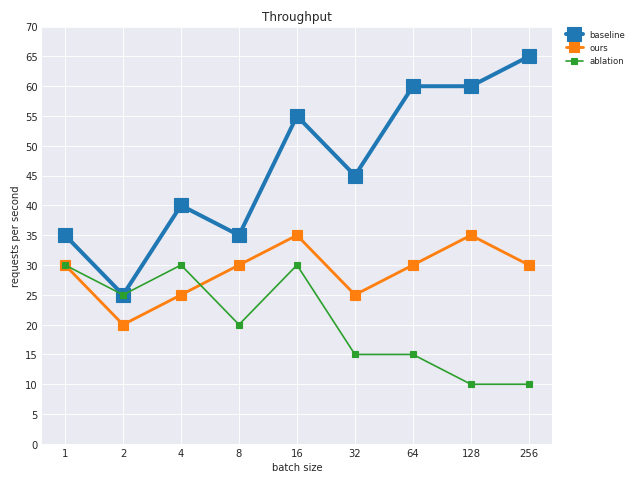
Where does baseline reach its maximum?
256
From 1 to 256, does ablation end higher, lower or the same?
lower
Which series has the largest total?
baseline
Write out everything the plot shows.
Title: Throughput
x-axis: batch size, ticks 1 2 4 8 16 32 64 128 256
y-axis: requests per second, ticks 0 5 10 15 20 25 30 35 40 45 50 55 60 65 70
Legend: baseline, ours, ablation
Values:
baseline: 35 25 40 35 55 45 60 60 65
ours: 30 20 25 30 35 25 30 35 30
ablation: 30 25 30 20 30 15 15 10 10
